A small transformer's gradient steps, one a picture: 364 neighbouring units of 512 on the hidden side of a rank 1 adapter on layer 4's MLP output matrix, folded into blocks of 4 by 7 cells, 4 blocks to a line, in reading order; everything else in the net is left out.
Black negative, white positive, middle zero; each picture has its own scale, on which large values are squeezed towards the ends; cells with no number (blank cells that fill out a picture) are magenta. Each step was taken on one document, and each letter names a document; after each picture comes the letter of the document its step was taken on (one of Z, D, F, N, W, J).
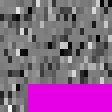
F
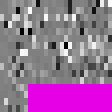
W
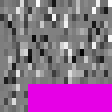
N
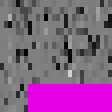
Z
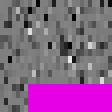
Z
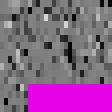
Z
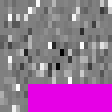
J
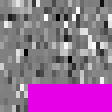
Z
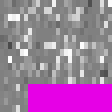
J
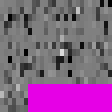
F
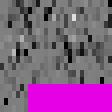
Z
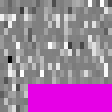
F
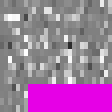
J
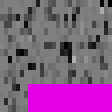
N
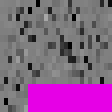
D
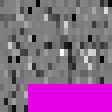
W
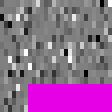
N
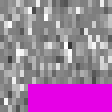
F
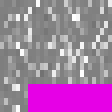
J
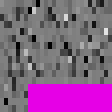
N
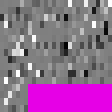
N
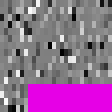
F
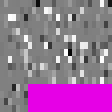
J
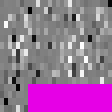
D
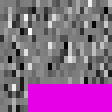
F
